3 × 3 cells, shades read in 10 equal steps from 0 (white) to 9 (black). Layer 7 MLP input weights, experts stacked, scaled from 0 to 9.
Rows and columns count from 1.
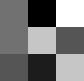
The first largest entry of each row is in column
2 3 2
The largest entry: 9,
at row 1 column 2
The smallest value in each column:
5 2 0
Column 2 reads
9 2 8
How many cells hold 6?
2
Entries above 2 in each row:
2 2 2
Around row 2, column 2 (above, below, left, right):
9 8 5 6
